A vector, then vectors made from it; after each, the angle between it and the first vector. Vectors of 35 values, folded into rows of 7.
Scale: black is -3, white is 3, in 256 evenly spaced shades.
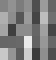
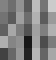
nearly opposite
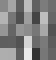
nearly parallel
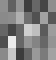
orthogonal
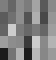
nearly opposite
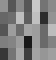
nearly opposite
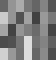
nearly parallel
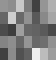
orthogonal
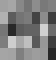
partly aligned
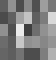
orthogonal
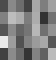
partly opposed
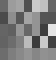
orthogonal
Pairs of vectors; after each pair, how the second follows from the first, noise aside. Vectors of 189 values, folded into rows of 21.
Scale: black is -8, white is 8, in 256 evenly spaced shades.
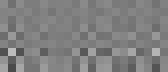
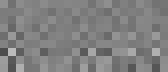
copied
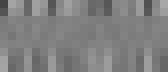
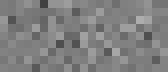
shuffled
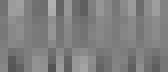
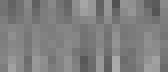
reversed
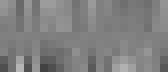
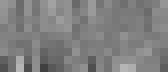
copied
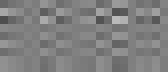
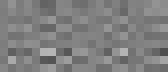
reversed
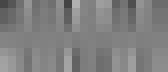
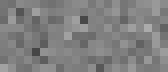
shuffled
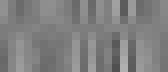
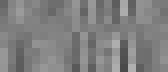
negated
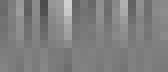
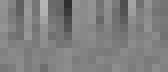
negated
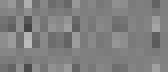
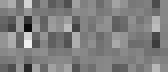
scaled up
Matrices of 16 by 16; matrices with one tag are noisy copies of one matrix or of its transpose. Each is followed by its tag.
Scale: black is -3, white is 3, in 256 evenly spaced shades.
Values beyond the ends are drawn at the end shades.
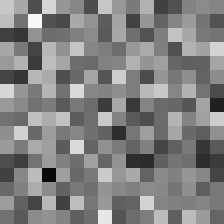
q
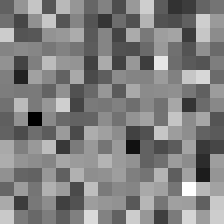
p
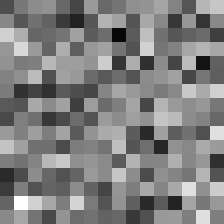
p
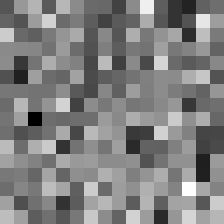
p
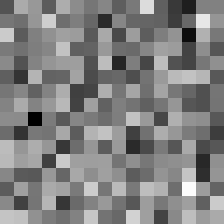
p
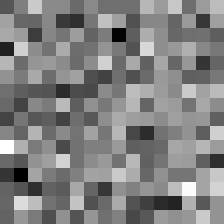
p
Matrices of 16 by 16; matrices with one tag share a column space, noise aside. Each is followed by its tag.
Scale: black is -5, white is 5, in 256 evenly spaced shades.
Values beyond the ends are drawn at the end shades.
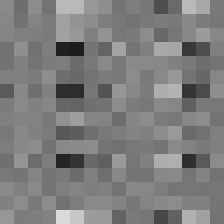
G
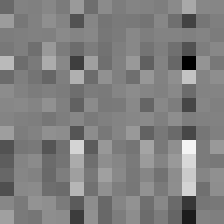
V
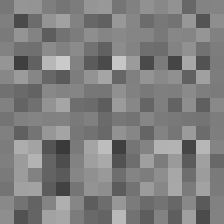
V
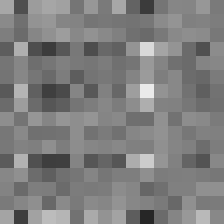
G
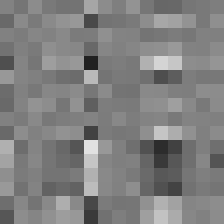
V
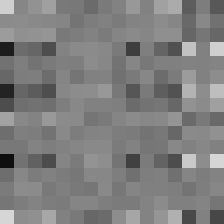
G
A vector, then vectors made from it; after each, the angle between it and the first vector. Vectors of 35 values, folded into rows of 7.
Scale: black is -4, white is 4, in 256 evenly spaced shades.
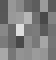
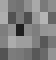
nearly opposite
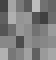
partly aligned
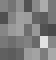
partly aligned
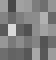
partly opposed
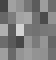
nearly parallel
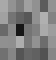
nearly opposite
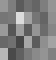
partly aligned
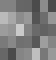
partly aligned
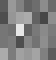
nearly parallel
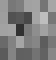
nearly opposite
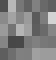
partly aligned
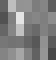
partly aligned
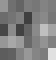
partly opposed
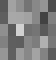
nearly parallel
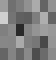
nearly opposite
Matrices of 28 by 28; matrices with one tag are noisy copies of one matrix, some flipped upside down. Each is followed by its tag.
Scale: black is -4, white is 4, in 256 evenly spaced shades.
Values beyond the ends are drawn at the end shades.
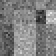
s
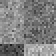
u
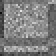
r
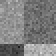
u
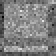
r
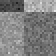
u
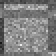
r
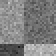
u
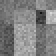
s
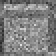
r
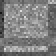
r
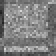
r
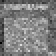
r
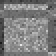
r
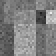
s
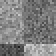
u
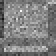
r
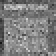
r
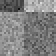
u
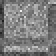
r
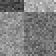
u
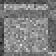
r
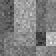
s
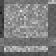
r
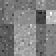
s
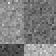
u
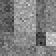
s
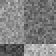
u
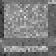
r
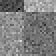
u
